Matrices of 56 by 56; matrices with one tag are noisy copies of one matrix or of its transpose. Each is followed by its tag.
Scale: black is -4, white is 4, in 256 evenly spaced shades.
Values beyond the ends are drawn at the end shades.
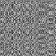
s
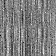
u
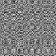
s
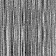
u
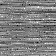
u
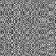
s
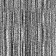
u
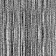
u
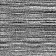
u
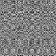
s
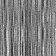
u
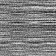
u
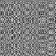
s
